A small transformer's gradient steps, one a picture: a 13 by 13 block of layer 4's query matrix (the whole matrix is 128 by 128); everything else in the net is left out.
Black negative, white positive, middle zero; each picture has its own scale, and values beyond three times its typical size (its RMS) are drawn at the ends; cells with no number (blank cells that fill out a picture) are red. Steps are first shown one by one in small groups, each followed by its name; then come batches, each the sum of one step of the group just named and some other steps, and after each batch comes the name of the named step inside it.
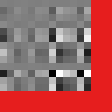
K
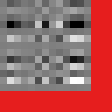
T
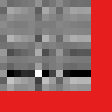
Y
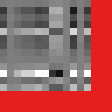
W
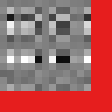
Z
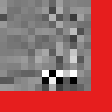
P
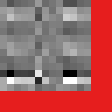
P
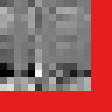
P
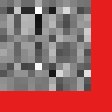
K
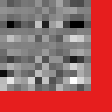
T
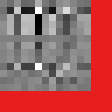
P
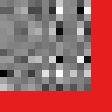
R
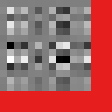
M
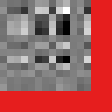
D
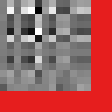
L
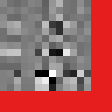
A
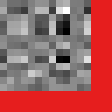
D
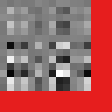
M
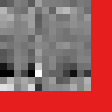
D
